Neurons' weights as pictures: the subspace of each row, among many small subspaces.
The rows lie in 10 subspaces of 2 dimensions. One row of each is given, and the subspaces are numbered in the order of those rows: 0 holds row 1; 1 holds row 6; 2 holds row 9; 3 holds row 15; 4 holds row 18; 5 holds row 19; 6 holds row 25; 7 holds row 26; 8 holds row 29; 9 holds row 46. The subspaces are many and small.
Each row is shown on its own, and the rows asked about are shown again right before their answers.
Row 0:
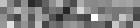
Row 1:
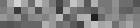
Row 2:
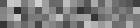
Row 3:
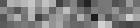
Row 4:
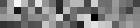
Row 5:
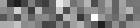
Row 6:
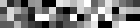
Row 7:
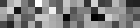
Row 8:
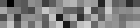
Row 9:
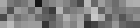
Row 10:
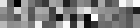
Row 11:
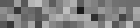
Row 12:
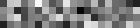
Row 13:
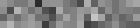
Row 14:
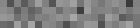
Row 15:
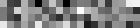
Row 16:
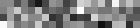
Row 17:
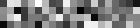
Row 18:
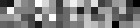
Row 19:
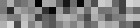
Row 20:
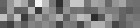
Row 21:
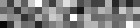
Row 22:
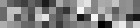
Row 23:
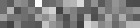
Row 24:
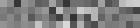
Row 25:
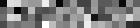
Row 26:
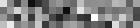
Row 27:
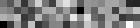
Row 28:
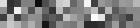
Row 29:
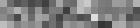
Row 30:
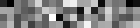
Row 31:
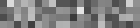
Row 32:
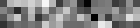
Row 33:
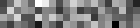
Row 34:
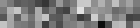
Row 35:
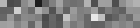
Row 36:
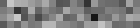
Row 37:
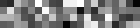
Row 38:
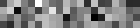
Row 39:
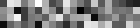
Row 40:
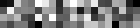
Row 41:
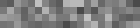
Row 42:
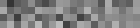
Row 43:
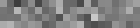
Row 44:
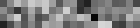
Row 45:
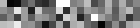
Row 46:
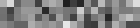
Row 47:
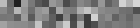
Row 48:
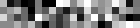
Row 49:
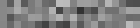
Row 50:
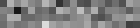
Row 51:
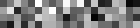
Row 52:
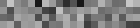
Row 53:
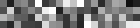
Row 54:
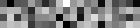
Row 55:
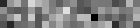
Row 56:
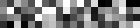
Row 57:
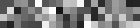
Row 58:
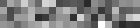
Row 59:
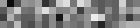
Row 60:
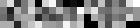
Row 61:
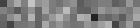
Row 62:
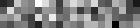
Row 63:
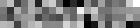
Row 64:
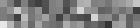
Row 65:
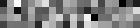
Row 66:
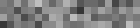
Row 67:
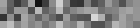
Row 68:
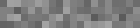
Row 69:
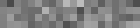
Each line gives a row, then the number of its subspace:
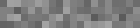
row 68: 3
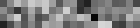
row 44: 8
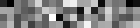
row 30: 4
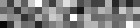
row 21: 1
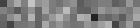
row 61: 7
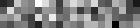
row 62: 4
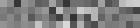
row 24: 6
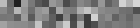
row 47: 6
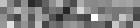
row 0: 7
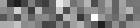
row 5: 0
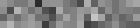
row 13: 2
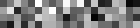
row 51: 5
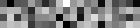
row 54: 9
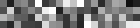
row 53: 2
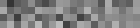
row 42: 4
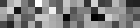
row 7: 5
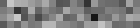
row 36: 3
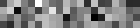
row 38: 5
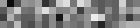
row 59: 5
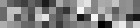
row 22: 1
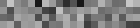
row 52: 2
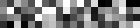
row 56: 5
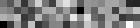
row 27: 8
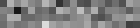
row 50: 6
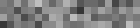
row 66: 1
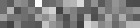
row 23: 2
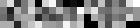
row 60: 0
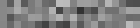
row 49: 6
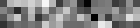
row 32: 8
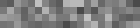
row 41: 9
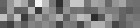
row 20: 9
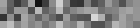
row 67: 9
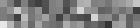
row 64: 8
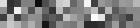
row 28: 2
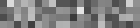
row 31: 7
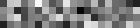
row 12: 3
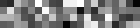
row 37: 9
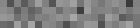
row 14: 7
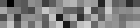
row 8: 4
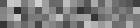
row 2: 3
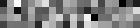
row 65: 6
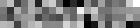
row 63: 0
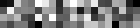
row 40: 4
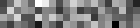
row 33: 4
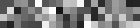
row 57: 2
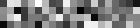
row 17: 3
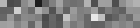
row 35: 5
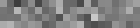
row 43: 0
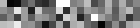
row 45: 0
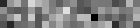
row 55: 7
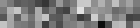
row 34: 1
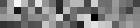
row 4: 0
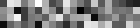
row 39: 3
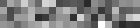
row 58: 1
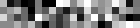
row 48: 8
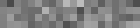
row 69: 9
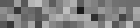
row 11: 7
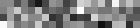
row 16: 1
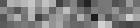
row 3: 8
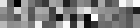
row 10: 6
